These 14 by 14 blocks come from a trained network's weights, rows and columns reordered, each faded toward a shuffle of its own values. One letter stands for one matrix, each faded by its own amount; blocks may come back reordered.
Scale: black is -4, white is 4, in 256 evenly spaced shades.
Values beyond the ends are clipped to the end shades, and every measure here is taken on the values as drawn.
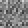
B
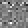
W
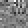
W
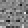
W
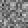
B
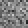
B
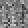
B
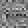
W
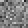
B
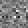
W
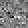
W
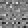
W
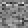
W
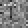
B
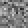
B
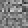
B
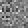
B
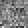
B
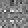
B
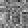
W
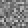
B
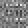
B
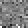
W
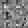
B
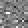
W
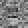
B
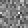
B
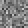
B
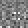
W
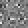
W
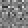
W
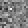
B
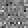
W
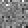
W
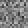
B
